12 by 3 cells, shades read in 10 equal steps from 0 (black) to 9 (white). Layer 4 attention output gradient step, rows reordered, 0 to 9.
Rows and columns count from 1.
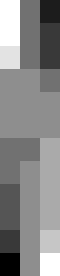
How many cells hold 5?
13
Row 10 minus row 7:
-1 1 0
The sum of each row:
14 15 14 14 15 15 14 15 14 14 14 14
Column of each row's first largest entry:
1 1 1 1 1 1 3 3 3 3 3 3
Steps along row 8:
up up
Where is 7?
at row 11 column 3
